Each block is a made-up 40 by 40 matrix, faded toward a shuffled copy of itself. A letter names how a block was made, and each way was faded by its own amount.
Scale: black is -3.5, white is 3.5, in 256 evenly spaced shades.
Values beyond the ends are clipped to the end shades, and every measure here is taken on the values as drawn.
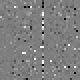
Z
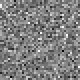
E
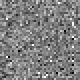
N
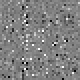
Z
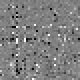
Z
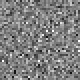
E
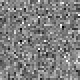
N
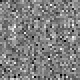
N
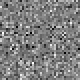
N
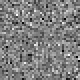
N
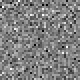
N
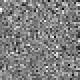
N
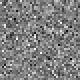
N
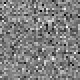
N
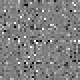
Z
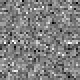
N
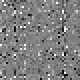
Z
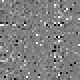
Z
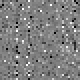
Z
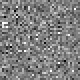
N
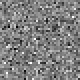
E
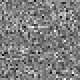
N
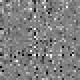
Z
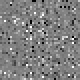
Z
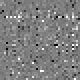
Z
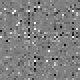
Z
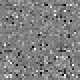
Z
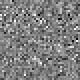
E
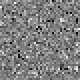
N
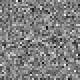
E
